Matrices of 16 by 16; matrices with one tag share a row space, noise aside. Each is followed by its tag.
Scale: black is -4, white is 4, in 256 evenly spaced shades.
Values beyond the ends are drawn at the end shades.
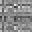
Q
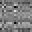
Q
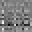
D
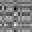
Q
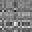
Q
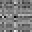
Q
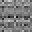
D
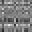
D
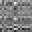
Q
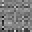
D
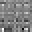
D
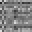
Q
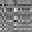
Q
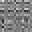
D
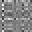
D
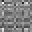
D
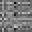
Q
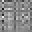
D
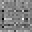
D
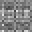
D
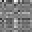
Q
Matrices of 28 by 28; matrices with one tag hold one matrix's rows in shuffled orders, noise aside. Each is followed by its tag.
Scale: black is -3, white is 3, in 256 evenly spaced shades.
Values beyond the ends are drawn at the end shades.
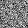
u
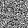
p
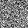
p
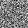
p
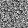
p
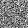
p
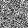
p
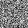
p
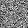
u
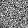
u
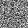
p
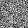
u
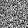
u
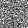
p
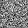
u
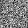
u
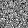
u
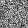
u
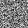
p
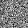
u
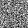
p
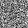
p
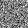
p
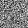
p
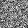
u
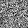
u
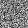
p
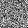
p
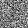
p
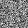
u
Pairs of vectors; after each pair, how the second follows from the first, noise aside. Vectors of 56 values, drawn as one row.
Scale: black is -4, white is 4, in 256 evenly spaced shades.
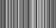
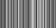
copied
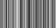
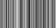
copied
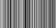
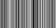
wrapped around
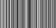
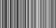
sign-scrambled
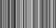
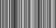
sign-scrambled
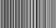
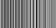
copied
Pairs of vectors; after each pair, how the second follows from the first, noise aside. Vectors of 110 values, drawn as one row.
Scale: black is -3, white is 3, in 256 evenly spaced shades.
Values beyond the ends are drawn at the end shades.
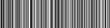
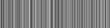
shrunk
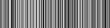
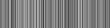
shrunk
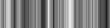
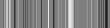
partly zeroed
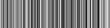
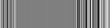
partly zeroed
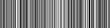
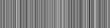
shrunk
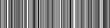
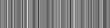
shrunk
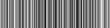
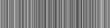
shrunk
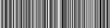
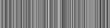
shrunk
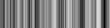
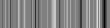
partly zeroed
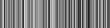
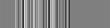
partly zeroed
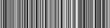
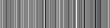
partly zeroed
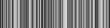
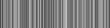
shrunk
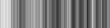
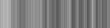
shrunk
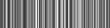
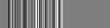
partly zeroed
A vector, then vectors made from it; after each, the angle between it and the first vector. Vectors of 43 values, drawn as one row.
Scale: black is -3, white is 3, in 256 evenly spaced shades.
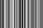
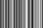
partly aligned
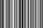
nearly parallel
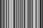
partly aligned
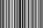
nearly parallel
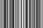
nearly opposite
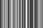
partly aligned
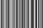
partly aligned
